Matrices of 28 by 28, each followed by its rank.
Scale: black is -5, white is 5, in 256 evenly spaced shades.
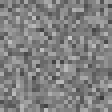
full rank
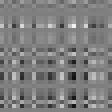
one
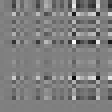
one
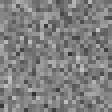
full rank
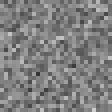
full rank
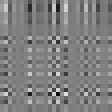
one
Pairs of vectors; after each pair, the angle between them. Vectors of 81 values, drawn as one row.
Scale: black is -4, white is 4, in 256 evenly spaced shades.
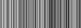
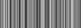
orthogonal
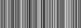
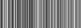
partly aligned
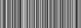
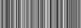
orthogonal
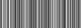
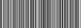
partly aligned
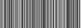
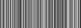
nearly opposite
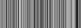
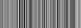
partly opposed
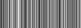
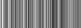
orthogonal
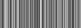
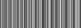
orthogonal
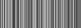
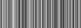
partly opposed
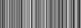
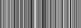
orthogonal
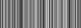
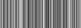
nearly opposite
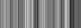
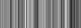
nearly parallel
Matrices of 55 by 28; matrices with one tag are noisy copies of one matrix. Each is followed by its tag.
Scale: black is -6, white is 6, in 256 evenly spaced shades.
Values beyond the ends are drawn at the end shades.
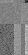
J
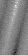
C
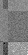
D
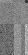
J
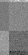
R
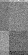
R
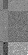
D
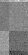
R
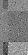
D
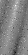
C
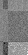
D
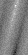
C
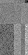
J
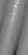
C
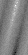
C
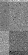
R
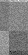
R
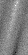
C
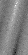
C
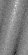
C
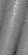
C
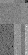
J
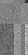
J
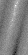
C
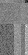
J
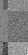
D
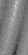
C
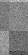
R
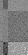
D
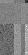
J
